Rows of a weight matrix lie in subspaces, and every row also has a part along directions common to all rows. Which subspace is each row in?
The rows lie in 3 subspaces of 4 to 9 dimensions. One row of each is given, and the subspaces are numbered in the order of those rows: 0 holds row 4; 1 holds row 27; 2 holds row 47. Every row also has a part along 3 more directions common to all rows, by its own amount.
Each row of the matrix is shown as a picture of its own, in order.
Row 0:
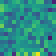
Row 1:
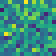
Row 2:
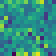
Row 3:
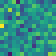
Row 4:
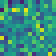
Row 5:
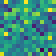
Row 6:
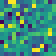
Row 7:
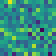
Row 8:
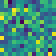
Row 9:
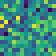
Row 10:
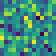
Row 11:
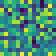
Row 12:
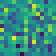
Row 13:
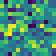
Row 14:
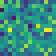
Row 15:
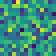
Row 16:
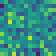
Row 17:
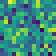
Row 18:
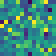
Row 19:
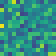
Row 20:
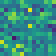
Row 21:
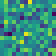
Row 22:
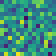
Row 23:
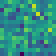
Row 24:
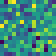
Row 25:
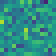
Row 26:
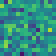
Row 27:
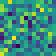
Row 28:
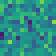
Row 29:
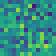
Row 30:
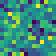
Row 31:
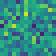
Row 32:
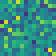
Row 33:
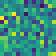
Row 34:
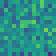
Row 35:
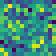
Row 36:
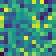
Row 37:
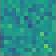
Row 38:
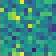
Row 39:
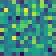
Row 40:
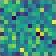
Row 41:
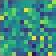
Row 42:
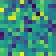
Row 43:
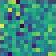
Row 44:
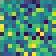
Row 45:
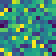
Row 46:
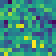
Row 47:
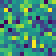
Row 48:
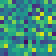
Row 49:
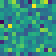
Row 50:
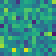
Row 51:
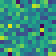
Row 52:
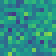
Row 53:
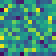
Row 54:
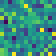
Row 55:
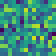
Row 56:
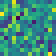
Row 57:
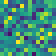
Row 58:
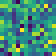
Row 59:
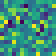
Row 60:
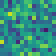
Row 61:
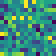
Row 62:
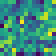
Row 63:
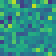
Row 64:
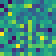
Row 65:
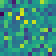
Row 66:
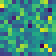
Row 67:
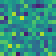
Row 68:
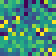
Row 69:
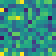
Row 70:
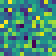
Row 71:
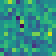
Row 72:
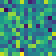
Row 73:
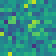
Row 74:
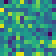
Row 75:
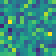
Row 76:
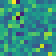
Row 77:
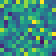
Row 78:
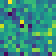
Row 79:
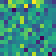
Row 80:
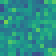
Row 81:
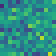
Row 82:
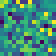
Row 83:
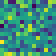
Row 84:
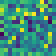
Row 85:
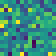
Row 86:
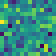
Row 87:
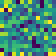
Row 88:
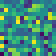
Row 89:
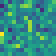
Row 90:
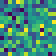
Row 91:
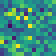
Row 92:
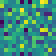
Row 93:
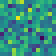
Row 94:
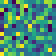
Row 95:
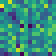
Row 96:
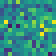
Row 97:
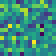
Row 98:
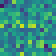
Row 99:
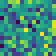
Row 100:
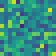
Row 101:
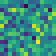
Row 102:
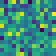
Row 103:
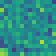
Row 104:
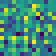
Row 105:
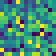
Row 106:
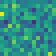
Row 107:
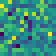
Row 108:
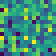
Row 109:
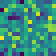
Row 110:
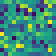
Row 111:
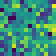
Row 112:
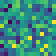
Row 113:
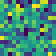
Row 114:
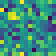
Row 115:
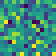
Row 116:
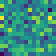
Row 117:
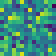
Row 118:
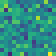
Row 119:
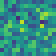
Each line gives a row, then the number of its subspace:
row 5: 0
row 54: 0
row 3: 2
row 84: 1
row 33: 0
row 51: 2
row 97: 2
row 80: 0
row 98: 2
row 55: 0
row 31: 0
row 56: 2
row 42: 1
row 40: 0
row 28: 1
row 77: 0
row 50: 1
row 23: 1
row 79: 0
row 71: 2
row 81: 0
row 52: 0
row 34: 2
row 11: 2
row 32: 0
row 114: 1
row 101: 0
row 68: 0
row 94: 2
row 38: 1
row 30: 0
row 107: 1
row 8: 0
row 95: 2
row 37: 1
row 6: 2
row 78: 2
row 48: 1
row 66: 2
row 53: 1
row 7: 0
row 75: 0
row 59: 0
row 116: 1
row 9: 0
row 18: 2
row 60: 1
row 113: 2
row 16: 0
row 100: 2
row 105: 2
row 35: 1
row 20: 1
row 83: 2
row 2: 0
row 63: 2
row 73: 0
